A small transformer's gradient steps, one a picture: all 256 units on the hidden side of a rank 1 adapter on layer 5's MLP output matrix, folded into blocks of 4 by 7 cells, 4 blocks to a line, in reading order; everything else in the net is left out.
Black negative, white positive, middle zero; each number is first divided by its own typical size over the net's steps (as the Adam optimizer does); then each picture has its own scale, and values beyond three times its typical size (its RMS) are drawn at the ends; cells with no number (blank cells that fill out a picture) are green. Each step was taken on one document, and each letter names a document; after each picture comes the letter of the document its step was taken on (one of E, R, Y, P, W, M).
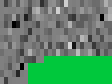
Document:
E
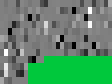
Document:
E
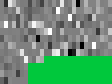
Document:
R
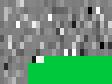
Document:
E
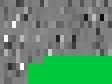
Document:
E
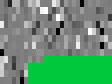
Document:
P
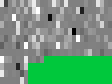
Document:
P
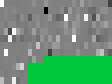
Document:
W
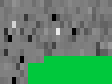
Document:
W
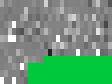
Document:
W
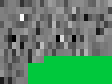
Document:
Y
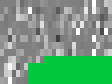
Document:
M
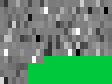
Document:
W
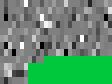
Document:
Y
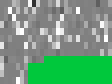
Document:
P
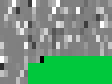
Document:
P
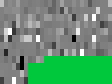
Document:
W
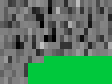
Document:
R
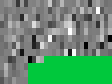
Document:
E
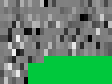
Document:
M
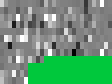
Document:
M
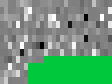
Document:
E
